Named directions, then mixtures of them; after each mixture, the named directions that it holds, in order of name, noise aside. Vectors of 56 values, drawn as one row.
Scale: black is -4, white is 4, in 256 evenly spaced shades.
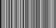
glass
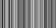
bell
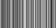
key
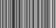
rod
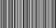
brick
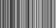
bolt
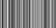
bell, brick, rod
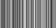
key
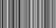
bell, rod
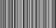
brick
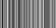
bell, rod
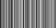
bolt, brick, glass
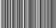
glass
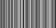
brick, glass, key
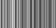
bolt, brick, rod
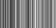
bolt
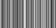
key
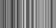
bolt, brick, key
